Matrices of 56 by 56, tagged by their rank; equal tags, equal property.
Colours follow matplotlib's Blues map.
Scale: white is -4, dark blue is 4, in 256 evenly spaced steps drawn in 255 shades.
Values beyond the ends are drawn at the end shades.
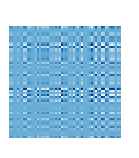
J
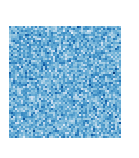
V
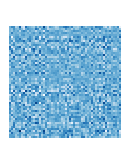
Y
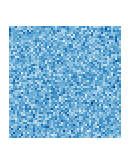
V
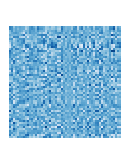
Y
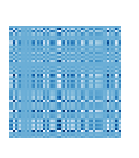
J
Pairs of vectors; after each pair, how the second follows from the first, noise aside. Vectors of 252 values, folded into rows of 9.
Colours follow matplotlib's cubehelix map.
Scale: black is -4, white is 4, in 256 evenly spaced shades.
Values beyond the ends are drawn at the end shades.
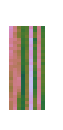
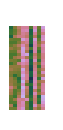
negated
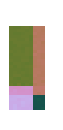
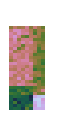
negated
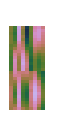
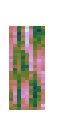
negated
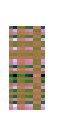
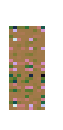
partly zeroed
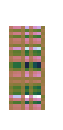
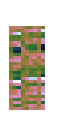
wrapped around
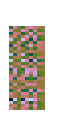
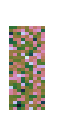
shuffled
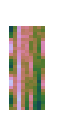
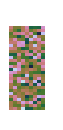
shuffled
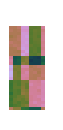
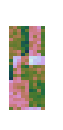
negated
